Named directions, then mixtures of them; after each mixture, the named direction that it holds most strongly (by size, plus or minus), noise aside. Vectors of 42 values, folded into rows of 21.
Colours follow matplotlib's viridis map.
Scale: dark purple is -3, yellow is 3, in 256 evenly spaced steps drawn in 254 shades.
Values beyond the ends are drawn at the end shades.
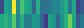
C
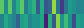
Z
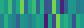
Z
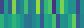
Z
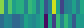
Z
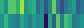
Z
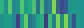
Z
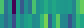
C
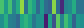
Z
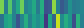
Z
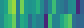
C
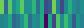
Z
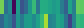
C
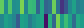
Z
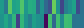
Z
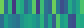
Z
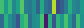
Z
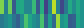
Z
